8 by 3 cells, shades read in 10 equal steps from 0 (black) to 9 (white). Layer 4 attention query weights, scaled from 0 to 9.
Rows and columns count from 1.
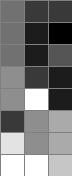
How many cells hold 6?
2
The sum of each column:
41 34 26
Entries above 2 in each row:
1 1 2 1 2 2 3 3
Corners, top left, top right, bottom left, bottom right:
4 2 9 7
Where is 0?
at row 2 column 3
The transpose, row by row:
4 4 4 5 5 2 8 9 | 2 1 1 2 9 5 5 9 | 2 0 3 1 1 6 6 7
